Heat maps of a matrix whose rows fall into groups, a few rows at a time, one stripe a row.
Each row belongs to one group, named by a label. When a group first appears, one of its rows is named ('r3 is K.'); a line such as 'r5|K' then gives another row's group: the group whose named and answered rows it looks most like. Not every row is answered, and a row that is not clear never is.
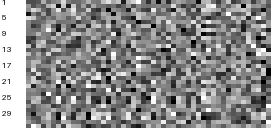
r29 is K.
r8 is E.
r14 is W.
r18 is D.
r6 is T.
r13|D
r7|K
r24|E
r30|K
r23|T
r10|T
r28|T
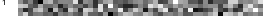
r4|D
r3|K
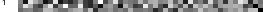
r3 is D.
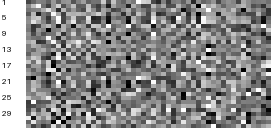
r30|W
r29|E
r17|W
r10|E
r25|E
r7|K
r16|W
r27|T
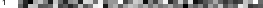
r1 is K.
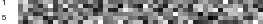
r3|D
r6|K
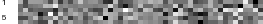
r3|D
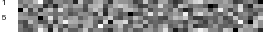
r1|E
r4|T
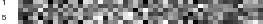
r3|E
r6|K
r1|K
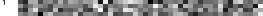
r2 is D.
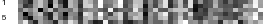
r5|K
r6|W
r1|K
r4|K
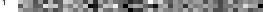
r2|D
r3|T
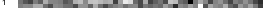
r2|E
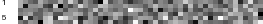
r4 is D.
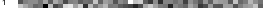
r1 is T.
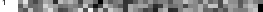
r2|D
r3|D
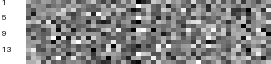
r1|T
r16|W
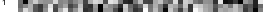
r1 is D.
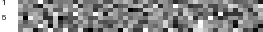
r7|E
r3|T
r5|W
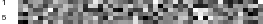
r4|T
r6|T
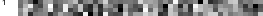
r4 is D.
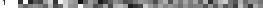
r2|T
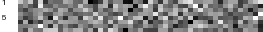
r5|K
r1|W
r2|E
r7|E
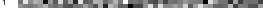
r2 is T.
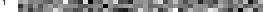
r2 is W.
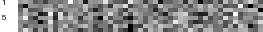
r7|T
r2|T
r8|W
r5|W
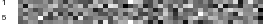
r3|D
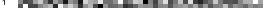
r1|K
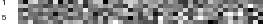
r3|T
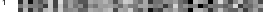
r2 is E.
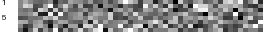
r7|K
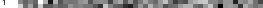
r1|E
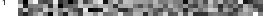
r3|D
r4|K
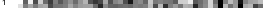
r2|W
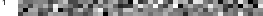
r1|T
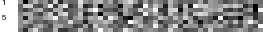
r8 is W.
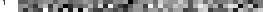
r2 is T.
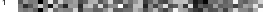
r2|K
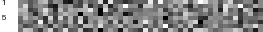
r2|D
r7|K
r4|W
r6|E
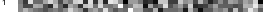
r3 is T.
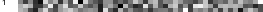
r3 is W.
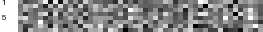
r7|K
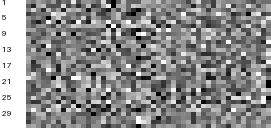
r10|T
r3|W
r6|K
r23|K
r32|W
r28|W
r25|D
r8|T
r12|E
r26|K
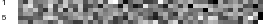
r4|D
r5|D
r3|E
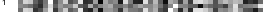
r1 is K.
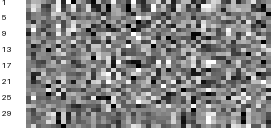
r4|D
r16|T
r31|E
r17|T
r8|W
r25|D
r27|T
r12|K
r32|D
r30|E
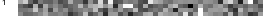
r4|T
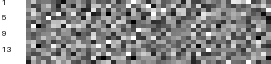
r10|T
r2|K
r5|E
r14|K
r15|D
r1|D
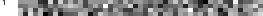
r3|W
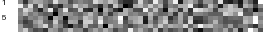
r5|K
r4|D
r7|T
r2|W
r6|K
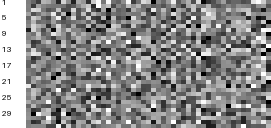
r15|K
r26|E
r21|D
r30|E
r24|W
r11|K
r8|W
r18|D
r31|K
